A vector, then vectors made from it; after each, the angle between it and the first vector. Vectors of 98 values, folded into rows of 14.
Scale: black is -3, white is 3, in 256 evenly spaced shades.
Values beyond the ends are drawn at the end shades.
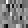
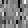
orthogonal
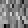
partly aligned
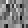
nearly parallel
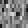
partly opposed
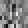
partly aligned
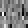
orthogonal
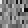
partly opposed
